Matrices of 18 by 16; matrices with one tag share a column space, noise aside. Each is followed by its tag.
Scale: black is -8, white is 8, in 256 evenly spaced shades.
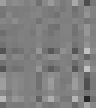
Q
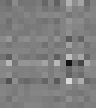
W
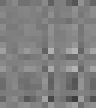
Q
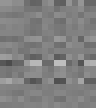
W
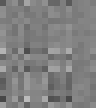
Q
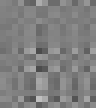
Q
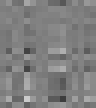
Q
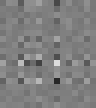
W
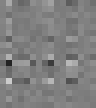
W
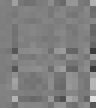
Q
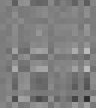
Q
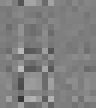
Q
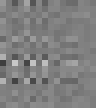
W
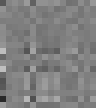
Q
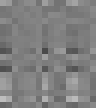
Q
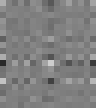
W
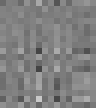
Q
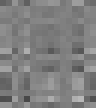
Q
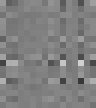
W
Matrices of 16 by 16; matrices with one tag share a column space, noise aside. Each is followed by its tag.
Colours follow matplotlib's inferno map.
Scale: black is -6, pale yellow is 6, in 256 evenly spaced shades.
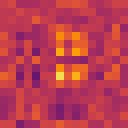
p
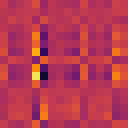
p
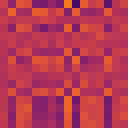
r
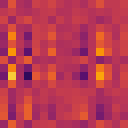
p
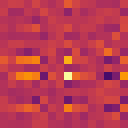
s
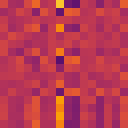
r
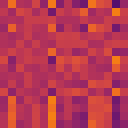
r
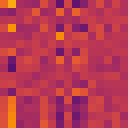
r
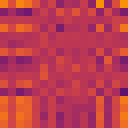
r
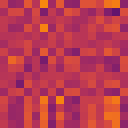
r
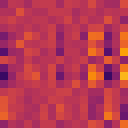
p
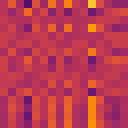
r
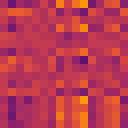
r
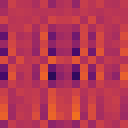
p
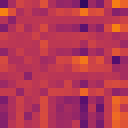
r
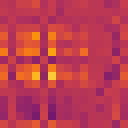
p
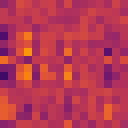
p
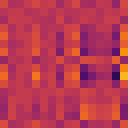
p
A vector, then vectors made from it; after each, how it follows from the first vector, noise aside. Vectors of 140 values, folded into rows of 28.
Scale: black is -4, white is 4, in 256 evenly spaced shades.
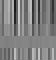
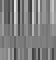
negated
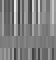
negated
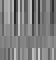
copied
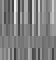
negated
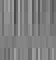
shrunk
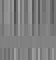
shrunk
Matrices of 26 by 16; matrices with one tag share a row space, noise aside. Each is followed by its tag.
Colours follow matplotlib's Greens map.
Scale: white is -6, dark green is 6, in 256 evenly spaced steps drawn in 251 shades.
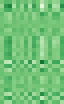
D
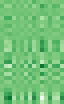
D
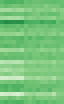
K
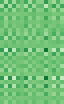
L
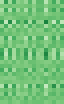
L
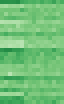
K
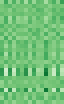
L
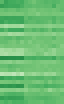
K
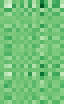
D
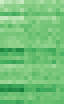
K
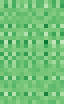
L
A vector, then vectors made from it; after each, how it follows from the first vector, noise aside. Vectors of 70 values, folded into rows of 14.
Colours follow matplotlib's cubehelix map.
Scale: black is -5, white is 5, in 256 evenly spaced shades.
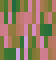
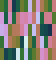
scaled up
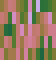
reversed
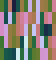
scaled up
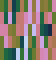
scaled up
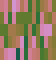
negated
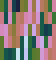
scaled up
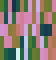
scaled up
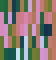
scaled up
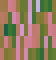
reversed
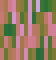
reversed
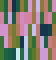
scaled up
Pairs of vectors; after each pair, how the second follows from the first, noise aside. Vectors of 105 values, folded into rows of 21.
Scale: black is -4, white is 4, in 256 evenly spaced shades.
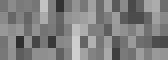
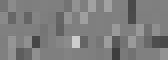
partly zeroed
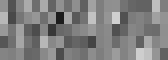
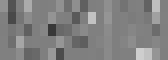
partly zeroed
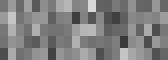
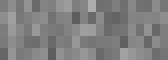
shrunk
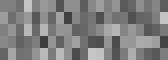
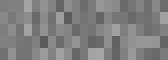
shrunk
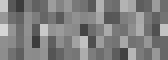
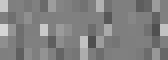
partly zeroed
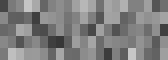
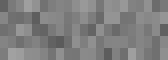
shrunk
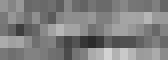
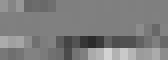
partly zeroed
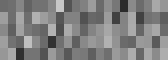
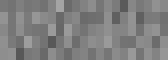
shrunk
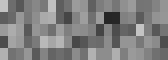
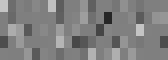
partly zeroed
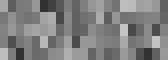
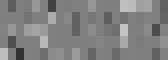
partly zeroed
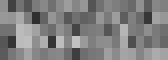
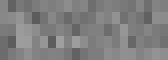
shrunk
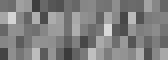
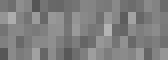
shrunk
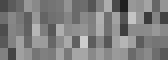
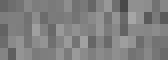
shrunk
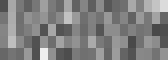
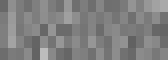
shrunk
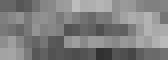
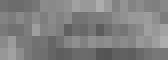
shrunk
